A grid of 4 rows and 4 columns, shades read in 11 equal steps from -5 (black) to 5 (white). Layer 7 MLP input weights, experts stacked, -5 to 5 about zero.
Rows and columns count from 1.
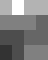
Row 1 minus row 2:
2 5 2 3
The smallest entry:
-3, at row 4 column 1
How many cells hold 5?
1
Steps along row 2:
same same down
